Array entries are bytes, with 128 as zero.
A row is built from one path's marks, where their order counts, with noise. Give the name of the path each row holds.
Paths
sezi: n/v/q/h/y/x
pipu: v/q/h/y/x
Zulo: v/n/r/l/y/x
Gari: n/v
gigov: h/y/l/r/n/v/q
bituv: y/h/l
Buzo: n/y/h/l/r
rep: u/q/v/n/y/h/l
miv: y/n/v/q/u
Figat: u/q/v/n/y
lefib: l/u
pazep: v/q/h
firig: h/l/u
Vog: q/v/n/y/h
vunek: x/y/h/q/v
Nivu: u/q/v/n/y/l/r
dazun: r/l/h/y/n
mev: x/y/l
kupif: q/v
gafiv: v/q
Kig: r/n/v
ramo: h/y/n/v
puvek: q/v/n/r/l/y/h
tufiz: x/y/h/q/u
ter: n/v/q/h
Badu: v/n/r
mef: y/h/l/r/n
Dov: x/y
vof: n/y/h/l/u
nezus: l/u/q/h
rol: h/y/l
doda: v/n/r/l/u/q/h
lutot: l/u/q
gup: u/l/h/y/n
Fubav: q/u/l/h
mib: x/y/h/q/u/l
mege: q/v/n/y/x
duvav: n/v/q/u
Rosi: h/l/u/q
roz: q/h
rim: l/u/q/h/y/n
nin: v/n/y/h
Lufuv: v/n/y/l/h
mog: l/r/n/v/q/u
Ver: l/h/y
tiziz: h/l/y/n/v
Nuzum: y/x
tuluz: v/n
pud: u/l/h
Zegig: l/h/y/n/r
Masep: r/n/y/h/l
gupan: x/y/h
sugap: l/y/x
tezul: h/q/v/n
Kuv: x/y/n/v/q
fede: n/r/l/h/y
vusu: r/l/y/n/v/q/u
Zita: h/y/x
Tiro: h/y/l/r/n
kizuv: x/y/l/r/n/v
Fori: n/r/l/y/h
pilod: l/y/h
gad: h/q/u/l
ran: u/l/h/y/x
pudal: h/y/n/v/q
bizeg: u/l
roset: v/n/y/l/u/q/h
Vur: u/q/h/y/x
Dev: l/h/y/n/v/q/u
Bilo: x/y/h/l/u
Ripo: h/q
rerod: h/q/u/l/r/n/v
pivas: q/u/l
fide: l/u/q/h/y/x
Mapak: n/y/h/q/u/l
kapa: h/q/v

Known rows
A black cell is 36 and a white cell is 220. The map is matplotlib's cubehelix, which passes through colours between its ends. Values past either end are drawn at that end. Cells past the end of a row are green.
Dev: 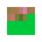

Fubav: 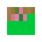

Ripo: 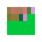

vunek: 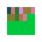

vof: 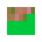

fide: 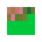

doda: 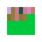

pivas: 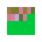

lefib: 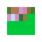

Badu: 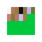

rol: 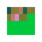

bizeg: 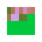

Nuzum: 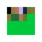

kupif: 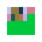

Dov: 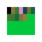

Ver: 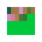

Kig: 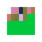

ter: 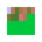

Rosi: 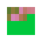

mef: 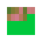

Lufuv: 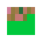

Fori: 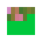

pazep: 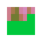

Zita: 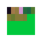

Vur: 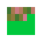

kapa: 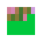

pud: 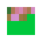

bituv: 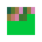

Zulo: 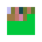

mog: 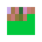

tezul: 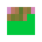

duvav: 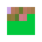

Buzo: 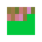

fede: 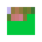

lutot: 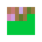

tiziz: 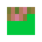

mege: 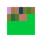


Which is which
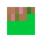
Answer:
rim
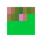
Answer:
nin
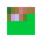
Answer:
firig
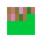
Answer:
nezus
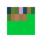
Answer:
mev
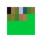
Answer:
gupan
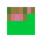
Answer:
Tiro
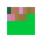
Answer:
pilod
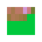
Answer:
vusu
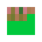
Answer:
roset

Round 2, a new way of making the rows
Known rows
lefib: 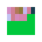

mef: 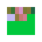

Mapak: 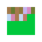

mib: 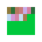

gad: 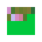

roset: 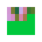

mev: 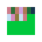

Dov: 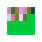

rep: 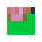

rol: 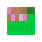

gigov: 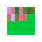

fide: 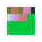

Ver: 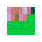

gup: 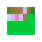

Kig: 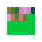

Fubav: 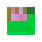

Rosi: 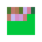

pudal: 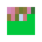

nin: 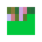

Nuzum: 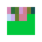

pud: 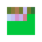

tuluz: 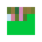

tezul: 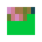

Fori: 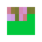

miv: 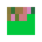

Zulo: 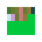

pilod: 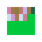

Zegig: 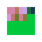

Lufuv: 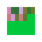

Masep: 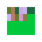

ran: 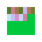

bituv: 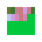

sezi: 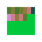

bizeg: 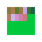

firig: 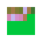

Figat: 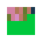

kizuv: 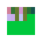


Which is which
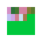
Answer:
Bilo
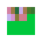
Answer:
doda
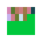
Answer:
Kuv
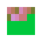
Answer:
roz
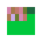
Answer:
Tiro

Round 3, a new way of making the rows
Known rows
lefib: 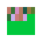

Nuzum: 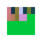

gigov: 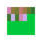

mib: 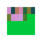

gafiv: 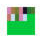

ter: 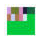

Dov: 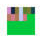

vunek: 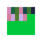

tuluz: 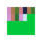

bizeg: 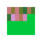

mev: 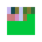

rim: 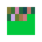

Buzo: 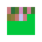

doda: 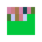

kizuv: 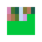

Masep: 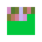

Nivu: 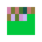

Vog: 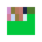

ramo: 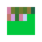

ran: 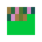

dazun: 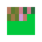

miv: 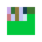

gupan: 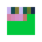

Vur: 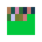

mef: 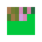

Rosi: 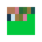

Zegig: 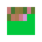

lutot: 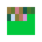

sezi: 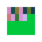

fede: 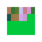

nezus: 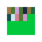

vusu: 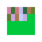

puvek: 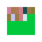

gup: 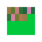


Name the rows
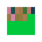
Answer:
Zita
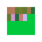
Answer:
tiziz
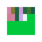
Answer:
Gari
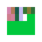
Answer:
Kig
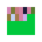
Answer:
roset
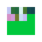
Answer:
Kuv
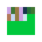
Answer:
duvav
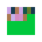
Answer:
tufiz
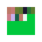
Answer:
kupif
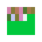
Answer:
mog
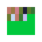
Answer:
roz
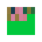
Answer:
sugap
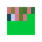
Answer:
firig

